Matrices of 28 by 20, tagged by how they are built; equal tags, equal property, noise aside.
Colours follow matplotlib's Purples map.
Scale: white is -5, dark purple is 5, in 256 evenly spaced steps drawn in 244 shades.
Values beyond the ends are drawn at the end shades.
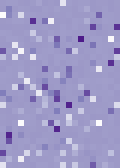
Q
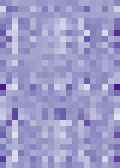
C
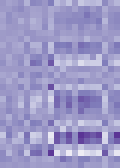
C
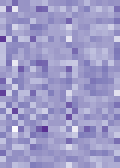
C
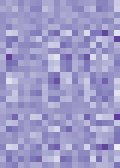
C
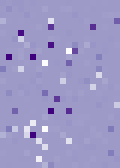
Q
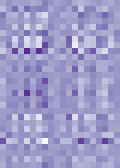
C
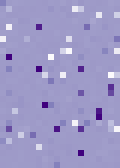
Q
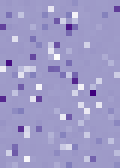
Q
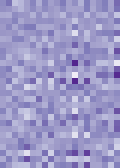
C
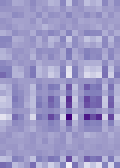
C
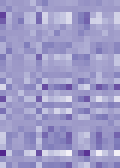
C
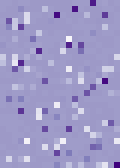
Q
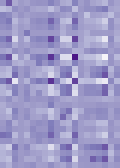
C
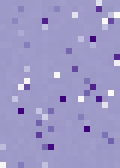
Q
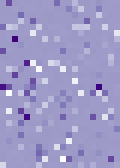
Q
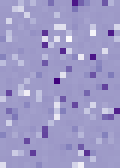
Q
